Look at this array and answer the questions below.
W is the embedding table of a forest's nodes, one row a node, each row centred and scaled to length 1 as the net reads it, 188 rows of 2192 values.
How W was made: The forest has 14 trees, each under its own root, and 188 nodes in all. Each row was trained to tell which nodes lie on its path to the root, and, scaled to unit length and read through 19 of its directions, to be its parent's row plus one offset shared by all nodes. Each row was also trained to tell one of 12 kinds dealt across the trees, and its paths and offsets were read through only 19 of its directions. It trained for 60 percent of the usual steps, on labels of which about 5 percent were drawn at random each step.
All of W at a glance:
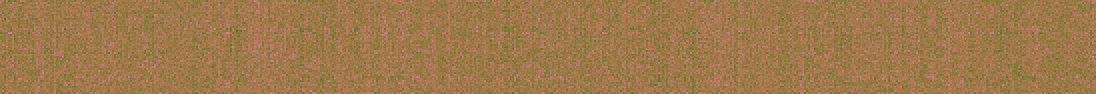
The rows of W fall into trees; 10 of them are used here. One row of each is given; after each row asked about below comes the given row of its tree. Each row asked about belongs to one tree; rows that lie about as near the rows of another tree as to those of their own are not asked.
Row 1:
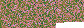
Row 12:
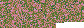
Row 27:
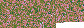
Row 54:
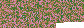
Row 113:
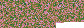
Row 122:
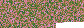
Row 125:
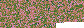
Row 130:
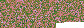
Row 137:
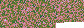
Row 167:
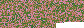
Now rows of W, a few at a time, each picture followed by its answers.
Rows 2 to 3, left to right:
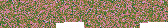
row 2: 1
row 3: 137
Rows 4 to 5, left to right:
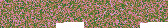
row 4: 113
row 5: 113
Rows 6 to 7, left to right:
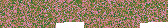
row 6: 27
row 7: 54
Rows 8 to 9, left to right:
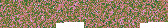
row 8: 137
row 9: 1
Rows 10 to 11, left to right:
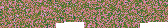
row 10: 167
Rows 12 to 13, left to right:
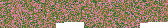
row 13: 122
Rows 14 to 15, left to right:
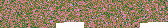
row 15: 130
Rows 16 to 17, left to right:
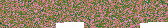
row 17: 27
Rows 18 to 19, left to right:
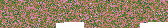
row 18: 137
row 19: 113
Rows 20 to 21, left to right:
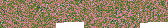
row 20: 122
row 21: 27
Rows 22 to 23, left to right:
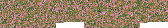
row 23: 113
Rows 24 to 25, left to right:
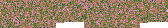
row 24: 113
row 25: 113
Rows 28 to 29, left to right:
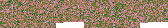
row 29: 122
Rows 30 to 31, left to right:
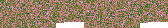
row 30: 12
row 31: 54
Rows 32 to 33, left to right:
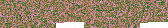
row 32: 113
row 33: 27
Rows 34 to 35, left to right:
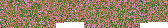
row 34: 122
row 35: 167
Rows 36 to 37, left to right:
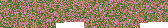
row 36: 137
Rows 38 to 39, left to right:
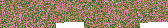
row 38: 1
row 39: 137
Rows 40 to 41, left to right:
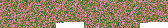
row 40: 137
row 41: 12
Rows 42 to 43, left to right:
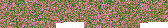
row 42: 54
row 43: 125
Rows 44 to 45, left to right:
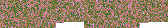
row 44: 113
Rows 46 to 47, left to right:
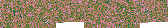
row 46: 113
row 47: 125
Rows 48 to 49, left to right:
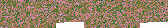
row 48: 137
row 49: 27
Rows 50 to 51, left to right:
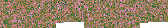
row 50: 113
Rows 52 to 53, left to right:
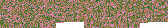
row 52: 122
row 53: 130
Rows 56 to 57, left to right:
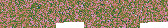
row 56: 27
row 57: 27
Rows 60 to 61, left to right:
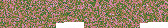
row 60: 1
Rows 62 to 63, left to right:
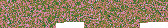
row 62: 130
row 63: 122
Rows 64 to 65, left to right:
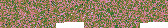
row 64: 125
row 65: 27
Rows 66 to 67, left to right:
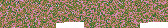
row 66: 12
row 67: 113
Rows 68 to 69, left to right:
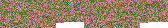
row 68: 130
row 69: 167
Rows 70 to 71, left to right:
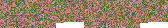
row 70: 54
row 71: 1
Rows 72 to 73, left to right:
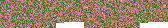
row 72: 27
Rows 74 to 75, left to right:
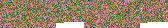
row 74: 1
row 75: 113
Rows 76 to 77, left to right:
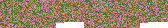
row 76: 167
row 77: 130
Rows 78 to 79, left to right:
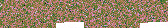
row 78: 12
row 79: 27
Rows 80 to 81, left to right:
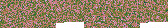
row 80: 1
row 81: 1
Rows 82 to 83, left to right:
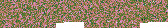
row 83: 113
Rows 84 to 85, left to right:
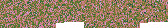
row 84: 1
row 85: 12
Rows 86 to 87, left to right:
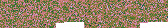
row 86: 137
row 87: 113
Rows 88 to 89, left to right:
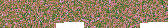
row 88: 12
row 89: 27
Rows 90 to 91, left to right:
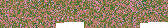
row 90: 27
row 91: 1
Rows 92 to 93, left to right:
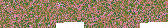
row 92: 122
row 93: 1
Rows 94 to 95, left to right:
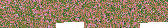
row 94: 122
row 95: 1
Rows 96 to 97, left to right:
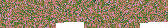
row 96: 27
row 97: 1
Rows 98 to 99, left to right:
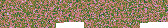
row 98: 27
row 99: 130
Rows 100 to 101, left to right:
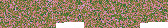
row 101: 125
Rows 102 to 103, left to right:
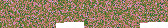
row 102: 12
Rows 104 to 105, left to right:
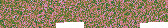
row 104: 137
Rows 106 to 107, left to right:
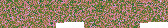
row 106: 137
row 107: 137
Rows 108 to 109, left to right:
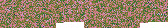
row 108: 54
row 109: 122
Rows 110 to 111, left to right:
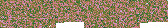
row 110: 27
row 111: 12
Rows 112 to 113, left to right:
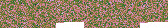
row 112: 122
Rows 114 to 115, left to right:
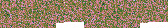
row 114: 54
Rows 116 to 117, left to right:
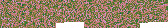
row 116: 1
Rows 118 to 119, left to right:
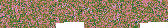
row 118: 12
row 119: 137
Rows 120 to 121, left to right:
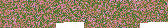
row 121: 1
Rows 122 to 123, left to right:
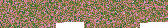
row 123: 122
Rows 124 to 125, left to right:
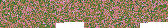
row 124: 137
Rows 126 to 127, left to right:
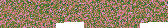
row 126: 125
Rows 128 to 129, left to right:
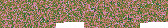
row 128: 12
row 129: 54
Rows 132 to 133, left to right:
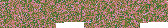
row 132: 12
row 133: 167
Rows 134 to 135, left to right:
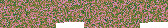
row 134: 137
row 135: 27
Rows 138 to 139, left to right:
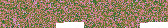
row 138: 113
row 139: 122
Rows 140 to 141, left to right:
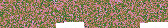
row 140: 137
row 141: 113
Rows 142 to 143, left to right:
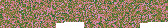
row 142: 1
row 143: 122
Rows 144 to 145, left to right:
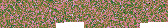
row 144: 137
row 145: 125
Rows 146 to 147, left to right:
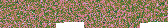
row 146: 137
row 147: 130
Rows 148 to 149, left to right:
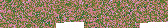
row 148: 167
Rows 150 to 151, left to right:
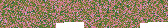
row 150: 137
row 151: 27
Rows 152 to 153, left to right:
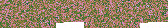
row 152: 122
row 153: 12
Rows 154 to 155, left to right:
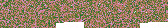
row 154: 130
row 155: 12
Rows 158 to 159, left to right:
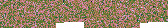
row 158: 12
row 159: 12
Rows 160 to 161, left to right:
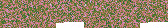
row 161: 12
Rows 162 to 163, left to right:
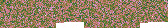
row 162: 1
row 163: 1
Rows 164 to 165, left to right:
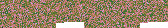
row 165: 125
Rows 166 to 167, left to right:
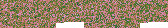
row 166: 54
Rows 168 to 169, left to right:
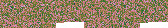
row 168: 54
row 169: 167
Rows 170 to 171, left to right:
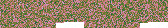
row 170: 113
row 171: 130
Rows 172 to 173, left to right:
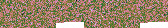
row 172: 1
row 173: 122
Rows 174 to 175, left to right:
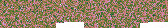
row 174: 137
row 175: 27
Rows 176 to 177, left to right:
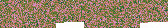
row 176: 12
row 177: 122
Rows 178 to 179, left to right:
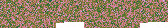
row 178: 137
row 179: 113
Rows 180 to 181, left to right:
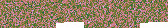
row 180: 113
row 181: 130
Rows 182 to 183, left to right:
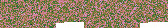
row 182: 137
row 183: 12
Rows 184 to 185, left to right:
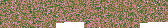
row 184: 1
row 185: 54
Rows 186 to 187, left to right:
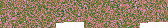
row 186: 27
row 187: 1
